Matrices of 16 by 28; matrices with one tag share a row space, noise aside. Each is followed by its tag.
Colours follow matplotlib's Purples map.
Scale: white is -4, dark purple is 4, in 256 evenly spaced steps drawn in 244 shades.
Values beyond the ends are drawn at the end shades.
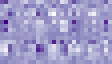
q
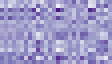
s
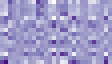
q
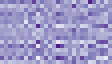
s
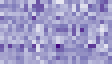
s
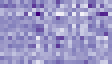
s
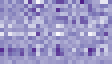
s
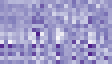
s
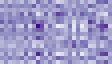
s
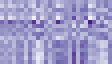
s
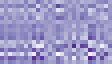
s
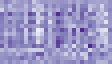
s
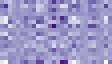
q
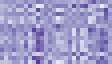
s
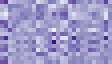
q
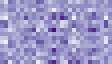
q
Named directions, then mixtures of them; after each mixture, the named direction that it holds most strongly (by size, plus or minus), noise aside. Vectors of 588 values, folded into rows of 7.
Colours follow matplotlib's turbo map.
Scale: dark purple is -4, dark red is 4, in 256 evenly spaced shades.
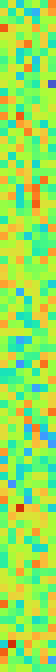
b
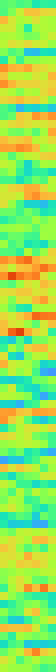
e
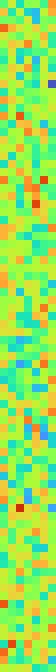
b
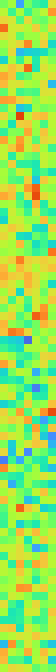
b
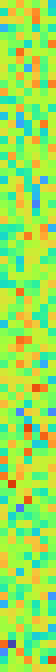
b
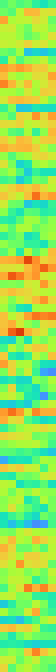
e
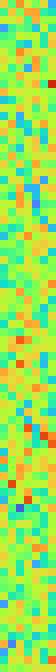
b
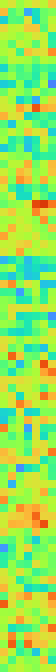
e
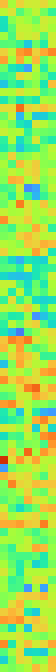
e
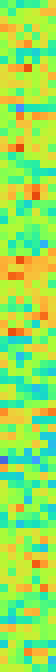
e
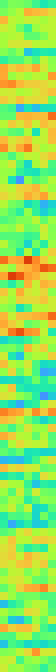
e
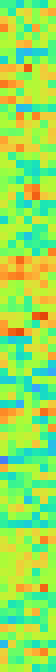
e
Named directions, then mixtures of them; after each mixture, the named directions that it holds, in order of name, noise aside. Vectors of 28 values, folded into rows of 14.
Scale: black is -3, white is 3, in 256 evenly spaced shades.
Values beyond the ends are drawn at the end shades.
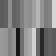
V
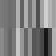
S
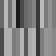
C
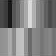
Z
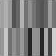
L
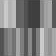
C, V, Z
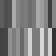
L, S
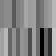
L, S, V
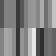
C, V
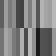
C, S, V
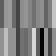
C, L, V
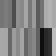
L, S, V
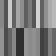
C, V, Z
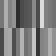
C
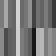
C, V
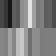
Z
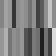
L, S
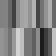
L, S, Z
